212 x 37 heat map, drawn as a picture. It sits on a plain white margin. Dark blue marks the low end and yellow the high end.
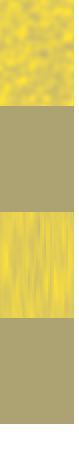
It is made of 4 by 1 panels. Panel 1,1: very high, blotchy, faint in contrast. Panel 2,1: high, flat. Panel 3,1: very high, streaked downward, faint in contrast. Panel 4,1: high, flat.
